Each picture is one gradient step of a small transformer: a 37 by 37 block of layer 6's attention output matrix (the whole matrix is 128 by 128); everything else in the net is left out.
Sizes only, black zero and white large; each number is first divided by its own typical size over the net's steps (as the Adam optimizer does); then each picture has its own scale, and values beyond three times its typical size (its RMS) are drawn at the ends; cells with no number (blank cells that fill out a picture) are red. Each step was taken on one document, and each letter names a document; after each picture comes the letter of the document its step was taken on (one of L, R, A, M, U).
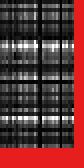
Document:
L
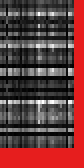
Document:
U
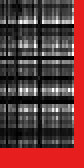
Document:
L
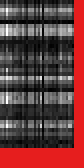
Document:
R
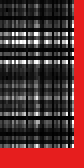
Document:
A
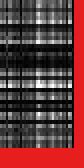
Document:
U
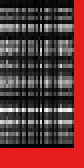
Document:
R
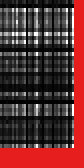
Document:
A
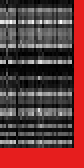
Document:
R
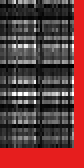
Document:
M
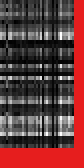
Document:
R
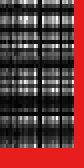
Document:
L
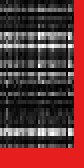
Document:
U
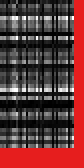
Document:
M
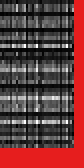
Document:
A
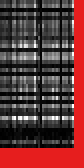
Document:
L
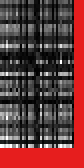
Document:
R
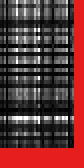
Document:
M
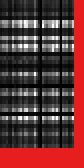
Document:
L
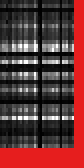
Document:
L
